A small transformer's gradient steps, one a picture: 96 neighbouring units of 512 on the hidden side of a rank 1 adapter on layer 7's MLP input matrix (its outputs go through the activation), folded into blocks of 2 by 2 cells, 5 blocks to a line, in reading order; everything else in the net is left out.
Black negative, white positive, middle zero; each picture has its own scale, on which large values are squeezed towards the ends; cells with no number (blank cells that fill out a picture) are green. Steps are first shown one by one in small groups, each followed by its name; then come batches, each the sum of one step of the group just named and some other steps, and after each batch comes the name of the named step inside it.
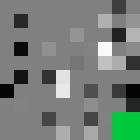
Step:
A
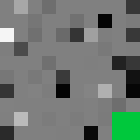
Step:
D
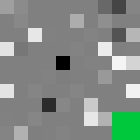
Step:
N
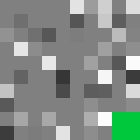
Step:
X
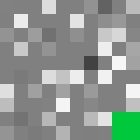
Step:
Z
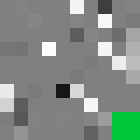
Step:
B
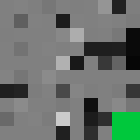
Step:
A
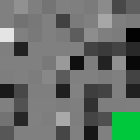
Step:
D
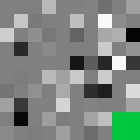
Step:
Z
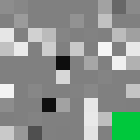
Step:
N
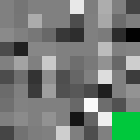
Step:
X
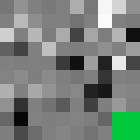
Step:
B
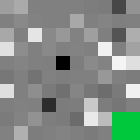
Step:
N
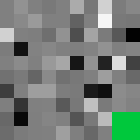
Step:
X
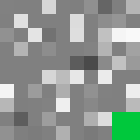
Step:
Z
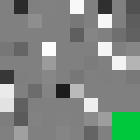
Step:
B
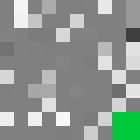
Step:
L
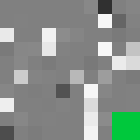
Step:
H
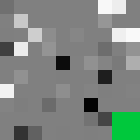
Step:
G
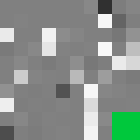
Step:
H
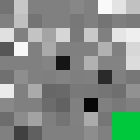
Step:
G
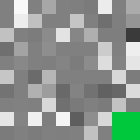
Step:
L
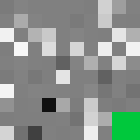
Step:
G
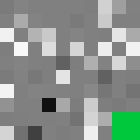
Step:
G
